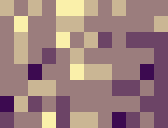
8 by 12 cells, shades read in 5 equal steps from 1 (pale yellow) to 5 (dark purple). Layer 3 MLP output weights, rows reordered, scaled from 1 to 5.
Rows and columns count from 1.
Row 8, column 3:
3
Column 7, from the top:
2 3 2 3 2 3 3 2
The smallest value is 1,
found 6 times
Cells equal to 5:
4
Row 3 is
3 2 3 3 1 3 2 4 3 4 4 4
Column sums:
26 19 25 22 21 17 20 24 26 27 28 29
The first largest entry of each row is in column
2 1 8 4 3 9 1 9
